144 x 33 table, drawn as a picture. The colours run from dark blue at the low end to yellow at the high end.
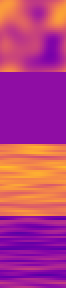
It is made of 4 by 1 panels. Panel 1,1: middling, smooth, strong in contrast. Panel 2,1: low, flat. Panel 3,1: high, streaked across. Panel 4,1: low, streaked across.
